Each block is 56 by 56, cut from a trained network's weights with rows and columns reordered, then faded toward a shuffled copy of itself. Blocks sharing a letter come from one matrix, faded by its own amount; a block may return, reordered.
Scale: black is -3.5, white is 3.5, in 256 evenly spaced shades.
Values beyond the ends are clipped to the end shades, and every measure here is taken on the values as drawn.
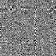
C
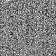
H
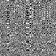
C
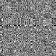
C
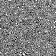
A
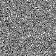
A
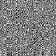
C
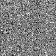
H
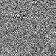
C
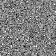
A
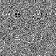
C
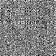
H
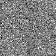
H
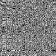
C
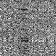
H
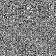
H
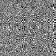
C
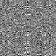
C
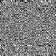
C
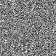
H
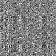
H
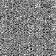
H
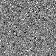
A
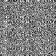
H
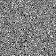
A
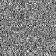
C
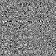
C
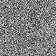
H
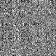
H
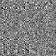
C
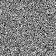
A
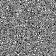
A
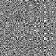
C
